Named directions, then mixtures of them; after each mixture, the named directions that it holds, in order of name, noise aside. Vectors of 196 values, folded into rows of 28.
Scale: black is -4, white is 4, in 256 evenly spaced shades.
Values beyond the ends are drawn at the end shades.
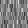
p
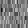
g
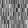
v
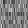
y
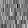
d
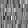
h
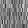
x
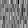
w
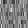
p, y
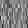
v, x, y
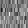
g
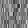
d, v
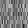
v, x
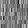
d, h, w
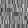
g, x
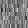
g, x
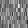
p, v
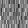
g, v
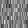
h, v, x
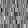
d, g, y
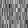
v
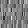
h, p, w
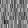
p, v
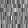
g, h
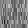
p, v, x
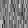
p, w, y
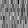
w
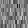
d, w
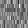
h, w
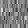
g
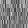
d, w, x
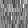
h, x, y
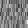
h, p, v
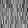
x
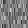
d, v, y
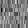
g
